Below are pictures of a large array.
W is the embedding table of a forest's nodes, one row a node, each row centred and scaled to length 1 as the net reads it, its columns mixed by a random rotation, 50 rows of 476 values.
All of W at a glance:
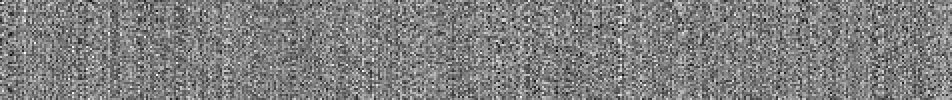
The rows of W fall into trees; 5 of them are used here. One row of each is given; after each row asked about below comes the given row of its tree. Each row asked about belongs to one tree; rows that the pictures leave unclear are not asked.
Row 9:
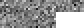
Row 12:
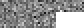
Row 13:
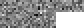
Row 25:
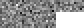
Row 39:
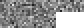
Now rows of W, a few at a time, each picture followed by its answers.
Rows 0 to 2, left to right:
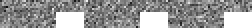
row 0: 9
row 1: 12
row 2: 39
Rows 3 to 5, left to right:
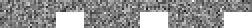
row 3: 13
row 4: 13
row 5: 9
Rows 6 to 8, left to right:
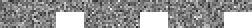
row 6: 12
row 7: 12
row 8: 39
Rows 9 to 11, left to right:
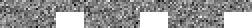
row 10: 9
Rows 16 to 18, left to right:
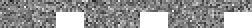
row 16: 12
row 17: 12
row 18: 13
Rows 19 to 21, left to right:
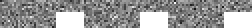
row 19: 39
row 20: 39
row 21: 39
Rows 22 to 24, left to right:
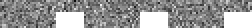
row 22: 9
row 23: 25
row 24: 39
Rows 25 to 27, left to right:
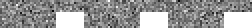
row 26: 9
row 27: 12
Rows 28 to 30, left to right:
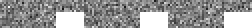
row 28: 13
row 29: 39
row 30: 13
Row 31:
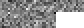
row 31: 12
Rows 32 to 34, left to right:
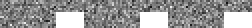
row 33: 13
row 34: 25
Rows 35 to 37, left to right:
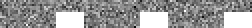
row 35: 39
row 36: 25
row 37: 12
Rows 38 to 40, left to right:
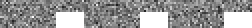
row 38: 39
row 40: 25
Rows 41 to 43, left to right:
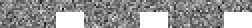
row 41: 13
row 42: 39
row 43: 25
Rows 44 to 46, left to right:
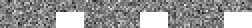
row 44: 13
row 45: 12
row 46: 25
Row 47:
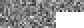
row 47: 39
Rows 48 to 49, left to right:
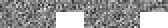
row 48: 13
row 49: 13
